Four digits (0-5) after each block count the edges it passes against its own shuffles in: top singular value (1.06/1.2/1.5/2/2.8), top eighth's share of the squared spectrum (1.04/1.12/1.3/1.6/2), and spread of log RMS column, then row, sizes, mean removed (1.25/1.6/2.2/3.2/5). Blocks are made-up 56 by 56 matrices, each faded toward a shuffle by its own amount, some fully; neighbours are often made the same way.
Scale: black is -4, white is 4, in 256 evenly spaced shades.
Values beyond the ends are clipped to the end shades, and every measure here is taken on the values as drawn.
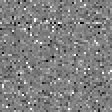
3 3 1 1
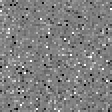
2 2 0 0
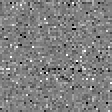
3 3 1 1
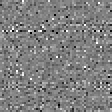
4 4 1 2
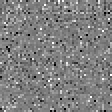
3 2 0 0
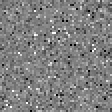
0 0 0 0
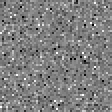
0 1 0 0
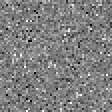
2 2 0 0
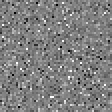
0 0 0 0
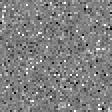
0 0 0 0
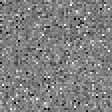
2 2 0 0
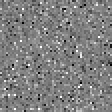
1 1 0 0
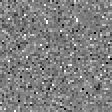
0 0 0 0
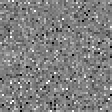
1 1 0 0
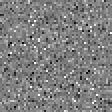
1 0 0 0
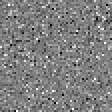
0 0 0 0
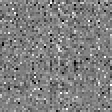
3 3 2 1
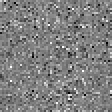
3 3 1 1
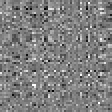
4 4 3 3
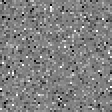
0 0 0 0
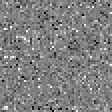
3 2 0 1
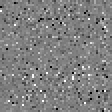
1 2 1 1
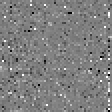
2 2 2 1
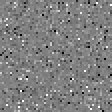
0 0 0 0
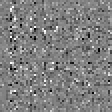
2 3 3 2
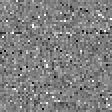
2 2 0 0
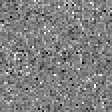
2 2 0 0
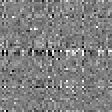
4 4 2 3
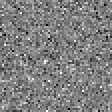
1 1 0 0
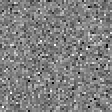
1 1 0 0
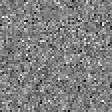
2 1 0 0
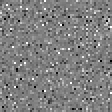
3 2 0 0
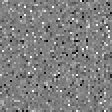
2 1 0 0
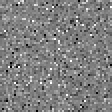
1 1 0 0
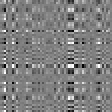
5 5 4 4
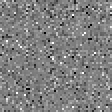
3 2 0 0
